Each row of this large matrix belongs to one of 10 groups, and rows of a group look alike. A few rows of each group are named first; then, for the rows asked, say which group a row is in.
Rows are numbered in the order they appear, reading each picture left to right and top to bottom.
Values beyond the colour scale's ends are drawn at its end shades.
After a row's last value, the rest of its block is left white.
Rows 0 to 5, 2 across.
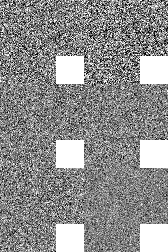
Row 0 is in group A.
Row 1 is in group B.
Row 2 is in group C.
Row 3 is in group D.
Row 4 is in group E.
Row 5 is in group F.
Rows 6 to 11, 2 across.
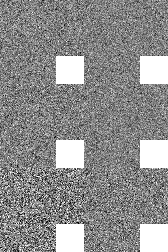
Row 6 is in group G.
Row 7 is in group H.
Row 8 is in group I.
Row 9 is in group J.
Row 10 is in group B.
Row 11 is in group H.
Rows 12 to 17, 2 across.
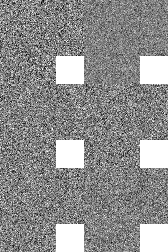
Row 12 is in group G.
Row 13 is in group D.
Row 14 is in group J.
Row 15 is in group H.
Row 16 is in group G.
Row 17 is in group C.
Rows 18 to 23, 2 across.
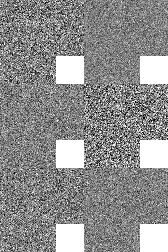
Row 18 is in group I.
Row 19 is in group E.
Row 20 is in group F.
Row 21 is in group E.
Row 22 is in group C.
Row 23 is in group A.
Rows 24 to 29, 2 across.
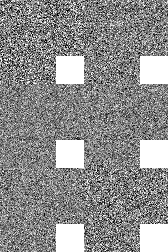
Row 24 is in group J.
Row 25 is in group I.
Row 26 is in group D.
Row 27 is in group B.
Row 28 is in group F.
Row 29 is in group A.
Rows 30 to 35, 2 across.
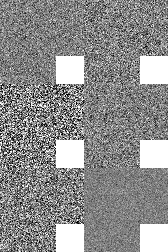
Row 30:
A
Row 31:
F
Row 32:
J
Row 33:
B
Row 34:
D
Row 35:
I
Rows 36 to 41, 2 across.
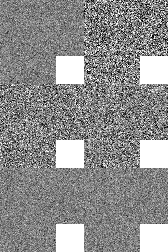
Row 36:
I
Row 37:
C
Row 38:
J
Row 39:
B
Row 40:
F
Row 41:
G
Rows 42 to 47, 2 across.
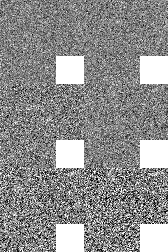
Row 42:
J
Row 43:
E
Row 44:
I
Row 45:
B
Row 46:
B
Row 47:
B
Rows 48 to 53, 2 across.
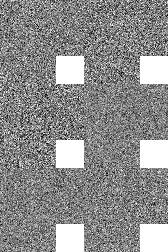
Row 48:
F
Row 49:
I
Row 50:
B
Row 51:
B
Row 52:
C
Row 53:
E
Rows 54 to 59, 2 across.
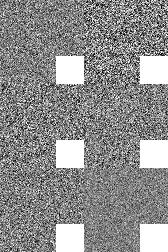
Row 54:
A
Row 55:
D
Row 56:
H
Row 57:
G
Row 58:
I
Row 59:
A
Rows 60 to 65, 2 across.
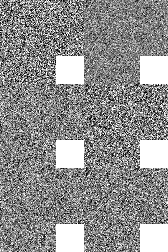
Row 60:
F
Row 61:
H
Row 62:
G
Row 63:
H
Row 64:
G
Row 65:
H
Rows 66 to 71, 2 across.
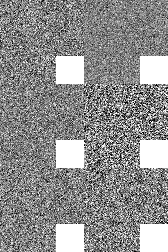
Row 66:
G
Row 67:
E
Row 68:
A
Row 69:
E
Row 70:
G
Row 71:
D
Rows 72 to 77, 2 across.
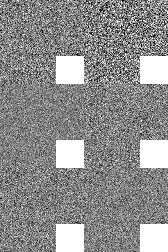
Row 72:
D
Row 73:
E
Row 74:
H
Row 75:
F
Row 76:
D
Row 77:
D
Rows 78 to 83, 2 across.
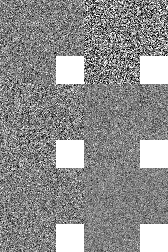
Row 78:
I
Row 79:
J
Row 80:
B
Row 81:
C
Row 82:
J
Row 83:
B
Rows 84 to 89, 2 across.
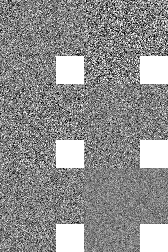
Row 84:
D
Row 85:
E
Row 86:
E
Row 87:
J
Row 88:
D
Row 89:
G
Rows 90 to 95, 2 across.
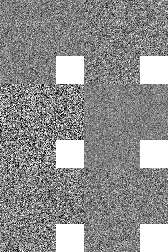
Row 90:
I
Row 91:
E
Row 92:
G
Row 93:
G
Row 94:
B
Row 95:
H
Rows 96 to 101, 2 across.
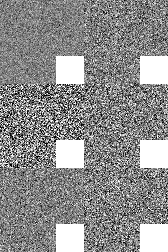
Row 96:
E
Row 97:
C
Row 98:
I
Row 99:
H
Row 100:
A
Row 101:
G
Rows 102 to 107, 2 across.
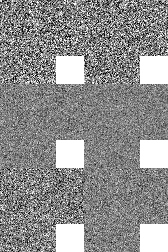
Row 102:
E
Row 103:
A
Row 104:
C
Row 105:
I
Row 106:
C
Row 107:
C
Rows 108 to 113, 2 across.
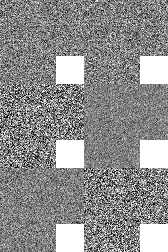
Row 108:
J
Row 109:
J
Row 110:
I
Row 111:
A
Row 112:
D
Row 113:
E
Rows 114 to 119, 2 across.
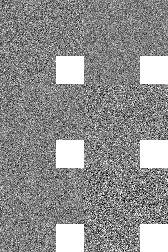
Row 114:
H
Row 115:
H
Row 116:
F
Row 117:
E
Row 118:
G
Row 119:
E
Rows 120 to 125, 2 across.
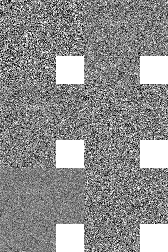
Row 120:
J
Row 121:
I
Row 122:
I
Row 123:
J
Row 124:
I
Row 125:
A
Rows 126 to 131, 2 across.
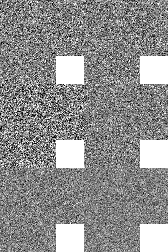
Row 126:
E
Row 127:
E
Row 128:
E
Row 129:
J
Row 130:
A
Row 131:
E
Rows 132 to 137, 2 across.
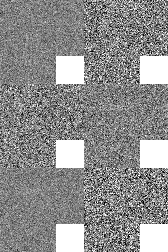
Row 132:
J
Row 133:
F
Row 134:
B
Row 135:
I
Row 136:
I
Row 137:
G
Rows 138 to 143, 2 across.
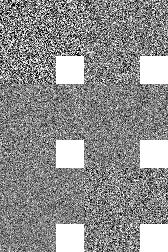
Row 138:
D
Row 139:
H
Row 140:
J
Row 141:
C
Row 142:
A
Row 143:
G
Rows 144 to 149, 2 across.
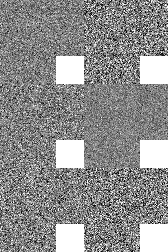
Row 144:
I
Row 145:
D
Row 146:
E
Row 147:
C
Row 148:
G
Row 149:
A
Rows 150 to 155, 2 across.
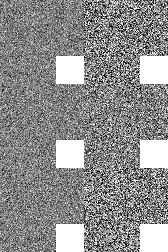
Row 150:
C
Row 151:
F
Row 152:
H
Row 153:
J
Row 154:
H
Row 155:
G
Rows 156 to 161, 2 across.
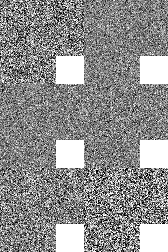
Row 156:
C
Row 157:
G
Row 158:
H
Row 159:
A
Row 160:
G
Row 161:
G
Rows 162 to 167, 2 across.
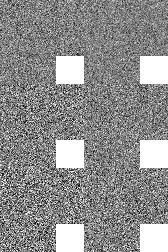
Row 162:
D
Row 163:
B
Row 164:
A
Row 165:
C
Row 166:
H
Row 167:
B
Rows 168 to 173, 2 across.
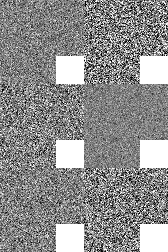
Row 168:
A
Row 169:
J
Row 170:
H
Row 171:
D
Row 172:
D
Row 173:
B
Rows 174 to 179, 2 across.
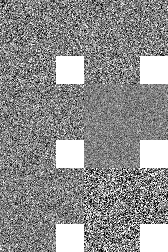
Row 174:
H
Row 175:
D
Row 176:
I
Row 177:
E
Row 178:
A
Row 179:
B
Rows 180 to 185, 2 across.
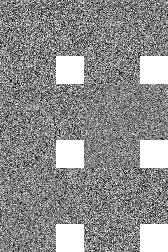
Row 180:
I
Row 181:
I
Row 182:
I
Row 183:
D
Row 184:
G
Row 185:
C
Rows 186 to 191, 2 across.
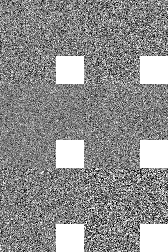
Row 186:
G
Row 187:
E
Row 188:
F
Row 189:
F
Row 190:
A
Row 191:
J
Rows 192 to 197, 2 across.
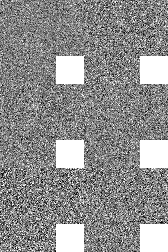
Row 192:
J
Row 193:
E
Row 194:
E
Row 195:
G
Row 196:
H
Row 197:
D
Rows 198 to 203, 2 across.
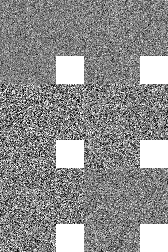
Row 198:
A
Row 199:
G
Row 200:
H
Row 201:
B
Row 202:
I
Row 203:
I
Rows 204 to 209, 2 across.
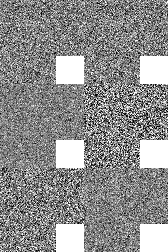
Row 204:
I
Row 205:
I
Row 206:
E
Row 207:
F
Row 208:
H
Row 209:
G
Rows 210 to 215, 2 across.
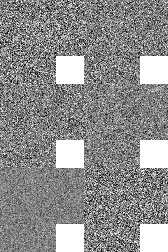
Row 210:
I
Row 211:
I
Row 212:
C
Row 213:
B
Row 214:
G
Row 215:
I
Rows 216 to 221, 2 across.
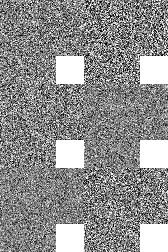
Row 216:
E
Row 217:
H
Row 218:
G
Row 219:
I
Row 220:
G
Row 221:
J
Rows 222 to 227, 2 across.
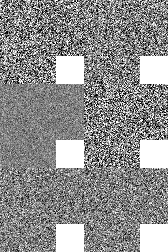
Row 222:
B
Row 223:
B
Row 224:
A
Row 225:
F
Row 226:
B
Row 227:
H
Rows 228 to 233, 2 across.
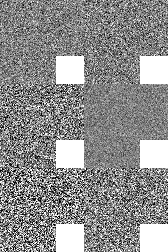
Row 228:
E
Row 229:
A
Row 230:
I
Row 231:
H
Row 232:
E
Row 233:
E
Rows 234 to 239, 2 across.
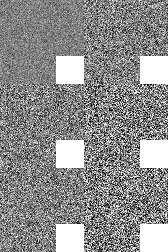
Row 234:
J
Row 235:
B
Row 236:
C
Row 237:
F
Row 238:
D
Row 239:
F
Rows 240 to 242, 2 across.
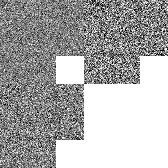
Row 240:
H
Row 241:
D
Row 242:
D
